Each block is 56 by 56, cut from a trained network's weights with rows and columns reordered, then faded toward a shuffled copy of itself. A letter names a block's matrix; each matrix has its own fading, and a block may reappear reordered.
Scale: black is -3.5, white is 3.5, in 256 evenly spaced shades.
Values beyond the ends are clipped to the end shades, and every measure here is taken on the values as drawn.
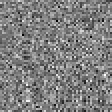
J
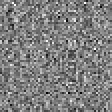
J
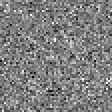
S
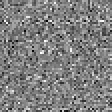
S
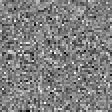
S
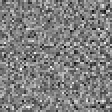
J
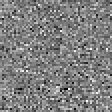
S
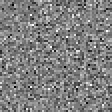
S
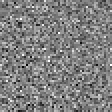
S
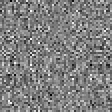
J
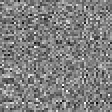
J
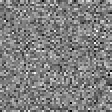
J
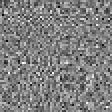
J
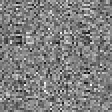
J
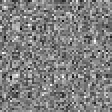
J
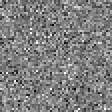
S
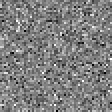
S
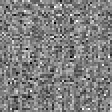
J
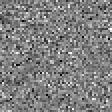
S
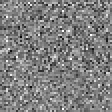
S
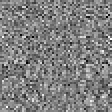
J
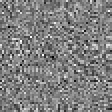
J
